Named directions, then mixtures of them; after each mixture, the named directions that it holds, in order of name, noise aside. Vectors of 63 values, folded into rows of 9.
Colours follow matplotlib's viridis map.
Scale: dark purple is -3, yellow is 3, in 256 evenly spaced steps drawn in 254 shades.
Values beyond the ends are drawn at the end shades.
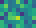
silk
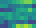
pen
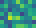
pen, silk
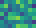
pen, silk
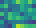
pen, silk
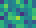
silk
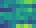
pen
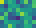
silk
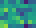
pen, silk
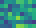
pen, silk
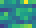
pen, silk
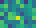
silk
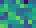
pen, silk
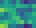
pen, silk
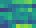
pen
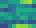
pen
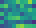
pen, silk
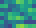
pen, silk
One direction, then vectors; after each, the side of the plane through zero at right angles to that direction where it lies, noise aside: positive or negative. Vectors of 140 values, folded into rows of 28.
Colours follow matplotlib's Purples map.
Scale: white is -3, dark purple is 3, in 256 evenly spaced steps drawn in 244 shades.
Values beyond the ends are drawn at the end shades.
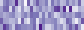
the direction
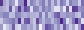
negative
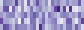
positive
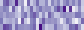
positive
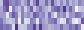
positive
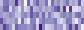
positive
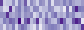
negative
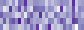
negative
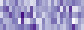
positive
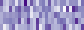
negative
